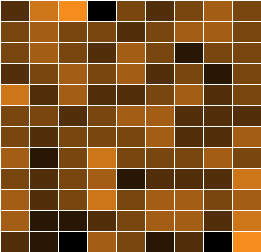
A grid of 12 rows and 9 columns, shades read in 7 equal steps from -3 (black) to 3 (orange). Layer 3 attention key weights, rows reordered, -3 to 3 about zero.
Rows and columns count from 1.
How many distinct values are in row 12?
6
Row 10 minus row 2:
1 -2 0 2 1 1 0 -1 1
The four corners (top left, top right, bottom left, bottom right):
-1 0 -1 3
